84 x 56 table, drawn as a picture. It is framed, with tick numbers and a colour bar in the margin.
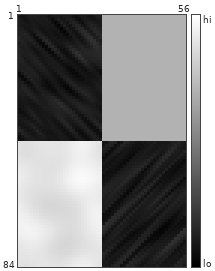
It is made of 2 by 2 panels. Panel 1,1: very low, slanting down to the right, faint in contrast. Panel 1,2: high, flat. Panel 2,1: very high, smooth, faint in contrast. Panel 2,2: very low, slanting up to the right, faint in contrast.
